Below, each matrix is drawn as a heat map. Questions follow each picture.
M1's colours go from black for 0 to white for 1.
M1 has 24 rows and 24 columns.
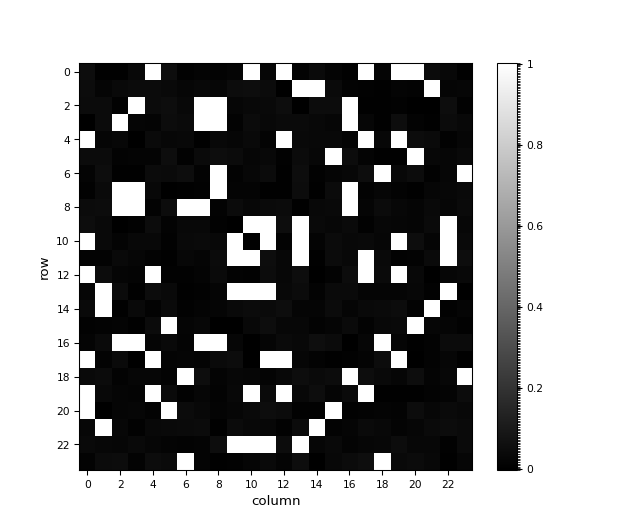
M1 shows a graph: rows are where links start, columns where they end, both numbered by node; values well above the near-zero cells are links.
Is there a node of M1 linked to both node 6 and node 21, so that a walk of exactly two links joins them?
no
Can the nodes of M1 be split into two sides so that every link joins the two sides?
no
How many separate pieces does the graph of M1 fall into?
2
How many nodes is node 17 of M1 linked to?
5
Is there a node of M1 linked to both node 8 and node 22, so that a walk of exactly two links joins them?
no
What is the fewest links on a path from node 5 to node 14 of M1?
6
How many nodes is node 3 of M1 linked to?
4
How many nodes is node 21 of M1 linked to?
2
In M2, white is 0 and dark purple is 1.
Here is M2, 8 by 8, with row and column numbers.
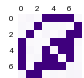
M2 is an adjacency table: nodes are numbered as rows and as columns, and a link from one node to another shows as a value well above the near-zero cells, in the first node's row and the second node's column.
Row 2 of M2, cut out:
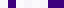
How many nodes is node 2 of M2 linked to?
3
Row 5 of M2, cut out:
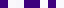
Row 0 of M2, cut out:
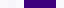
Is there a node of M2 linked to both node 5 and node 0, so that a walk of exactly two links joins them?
yes
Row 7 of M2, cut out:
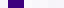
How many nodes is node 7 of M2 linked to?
2
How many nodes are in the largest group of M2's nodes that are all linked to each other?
5
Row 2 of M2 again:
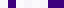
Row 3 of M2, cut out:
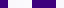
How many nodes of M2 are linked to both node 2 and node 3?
1
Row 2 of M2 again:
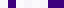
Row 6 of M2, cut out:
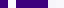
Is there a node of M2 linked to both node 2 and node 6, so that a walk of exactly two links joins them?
no
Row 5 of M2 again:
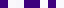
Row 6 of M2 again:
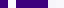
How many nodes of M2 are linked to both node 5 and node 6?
3
